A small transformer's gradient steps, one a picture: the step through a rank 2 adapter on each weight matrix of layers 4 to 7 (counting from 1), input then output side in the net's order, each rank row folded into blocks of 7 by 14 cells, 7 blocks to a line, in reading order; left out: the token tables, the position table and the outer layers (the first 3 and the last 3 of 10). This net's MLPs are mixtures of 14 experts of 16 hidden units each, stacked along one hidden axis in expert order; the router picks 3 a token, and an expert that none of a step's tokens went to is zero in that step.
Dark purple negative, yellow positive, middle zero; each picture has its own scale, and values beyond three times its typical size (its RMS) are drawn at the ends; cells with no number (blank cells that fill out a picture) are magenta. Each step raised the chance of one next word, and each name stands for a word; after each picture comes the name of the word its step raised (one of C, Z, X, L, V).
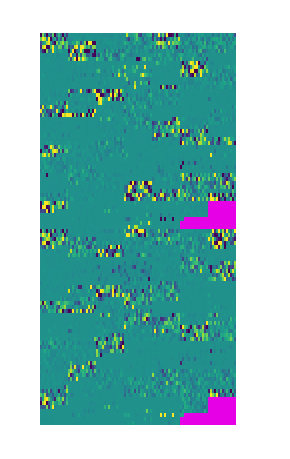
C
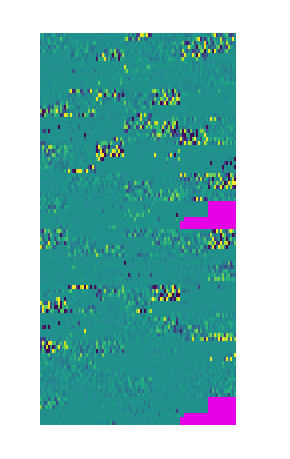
C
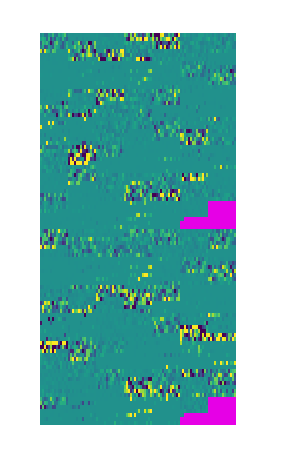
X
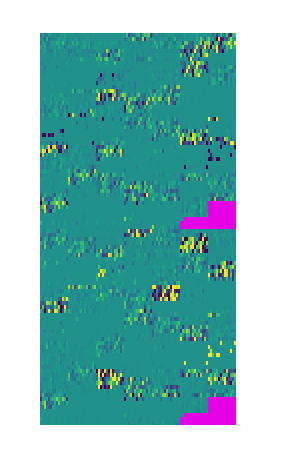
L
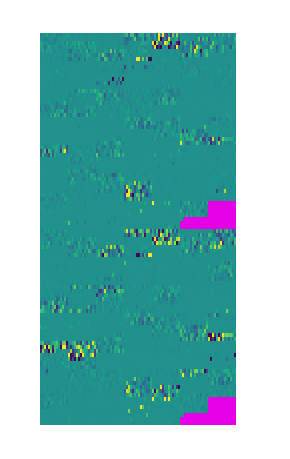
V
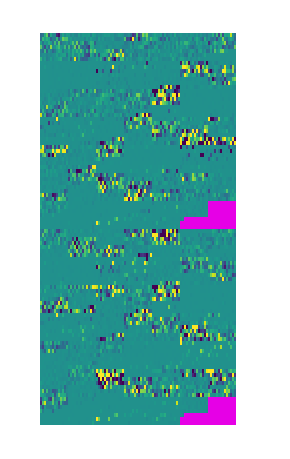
X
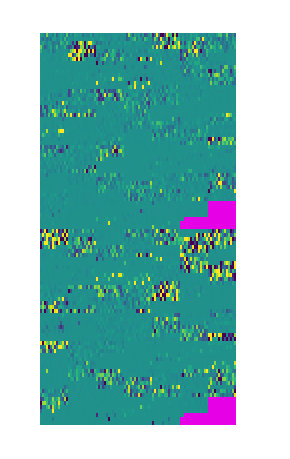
X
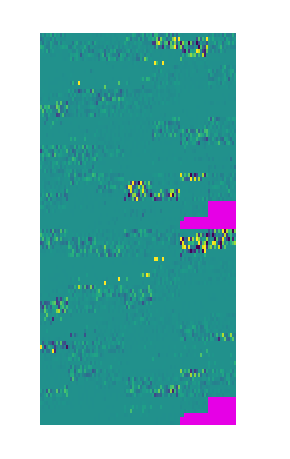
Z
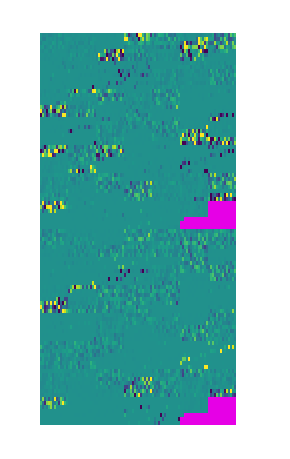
L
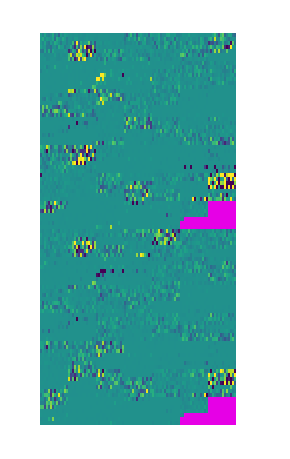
C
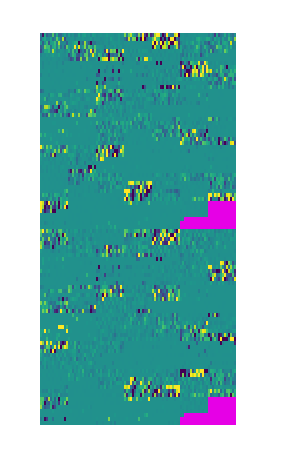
V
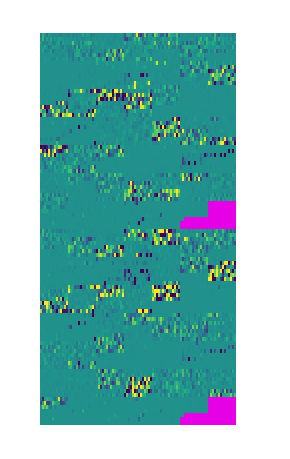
C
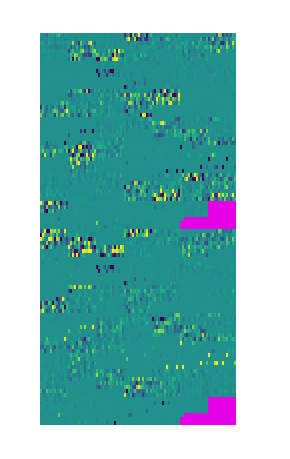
L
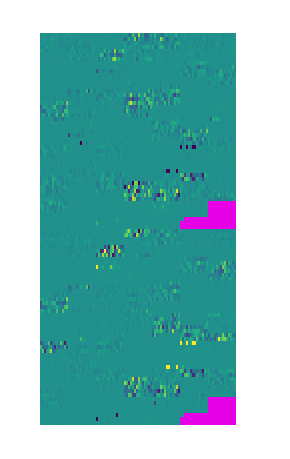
L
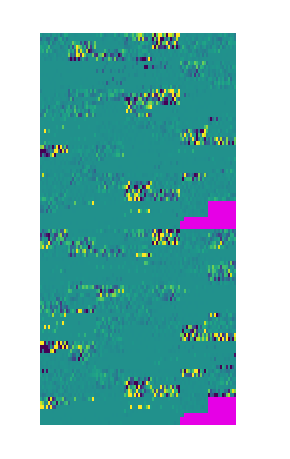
V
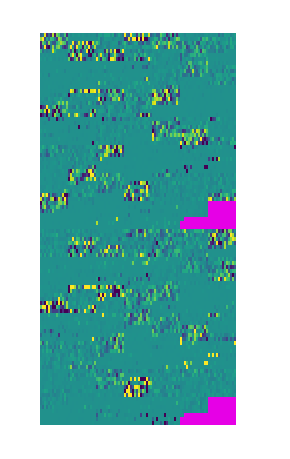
L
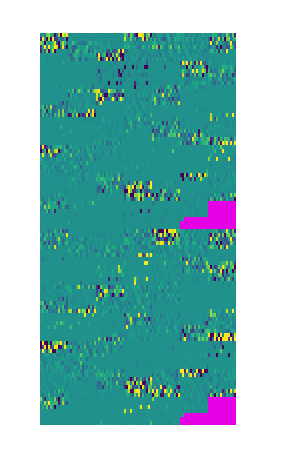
V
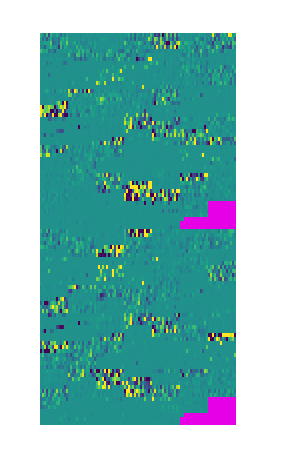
Z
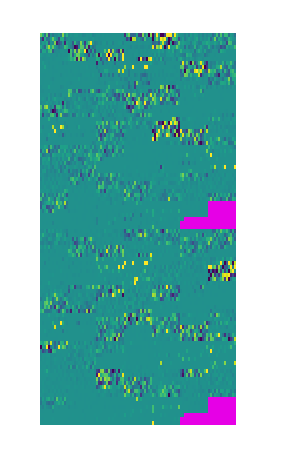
X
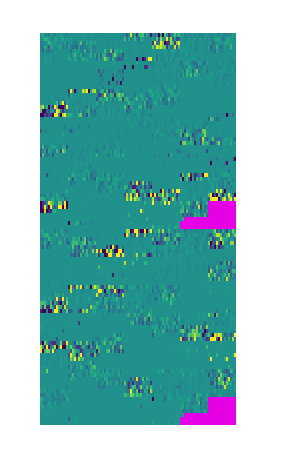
L
